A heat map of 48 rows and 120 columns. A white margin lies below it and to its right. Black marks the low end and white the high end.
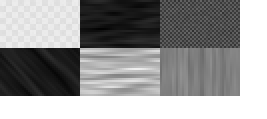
It is made of 2 by 3 panels. Panel 1,1: very high, checkered, faint in contrast. Panel 1,2: very low, streaked across, faint in contrast. Panel 1,3: low, checkered. Panel 2,1: very low, slanting down to the right, faint in contrast. Panel 2,2: high, streaked across. Panel 2,3: middling, streaked downward, faint in contrast.
